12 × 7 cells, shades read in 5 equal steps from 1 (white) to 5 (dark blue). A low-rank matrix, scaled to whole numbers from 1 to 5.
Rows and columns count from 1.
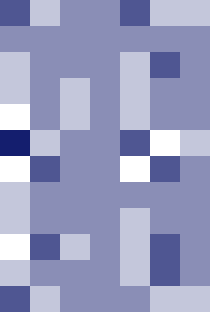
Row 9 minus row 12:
-2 1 0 0 -1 1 1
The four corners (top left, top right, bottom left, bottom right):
4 2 4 2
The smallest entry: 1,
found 5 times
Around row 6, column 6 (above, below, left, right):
3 4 4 2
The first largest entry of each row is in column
1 1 6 2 2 1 2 2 2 2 6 1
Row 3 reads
2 3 3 3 2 4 3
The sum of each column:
29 35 33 36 30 36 33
